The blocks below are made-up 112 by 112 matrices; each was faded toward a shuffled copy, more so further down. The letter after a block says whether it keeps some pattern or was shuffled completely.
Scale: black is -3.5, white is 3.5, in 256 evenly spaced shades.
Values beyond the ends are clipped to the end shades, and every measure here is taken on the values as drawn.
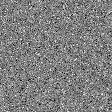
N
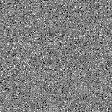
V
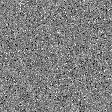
N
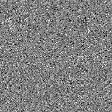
V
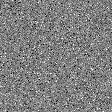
N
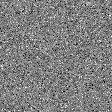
N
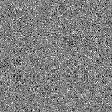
V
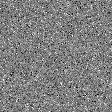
N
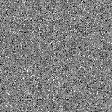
V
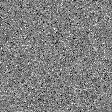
N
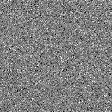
V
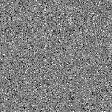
V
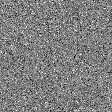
N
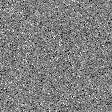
N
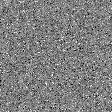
N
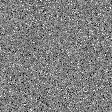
N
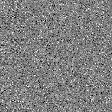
V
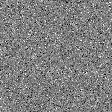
N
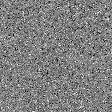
N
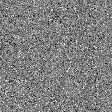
V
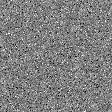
N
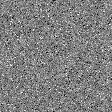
N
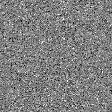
V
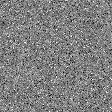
N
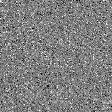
V
